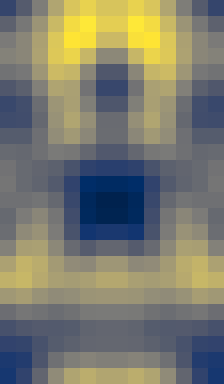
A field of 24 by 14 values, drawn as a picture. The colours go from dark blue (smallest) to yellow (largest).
Ninth with the lowest average: centre. Mirror symmetry: left to right. Ninth with the highest average: top middle. Grain: blotchy. Odd rows or columns: none. Lone odd cells: none.
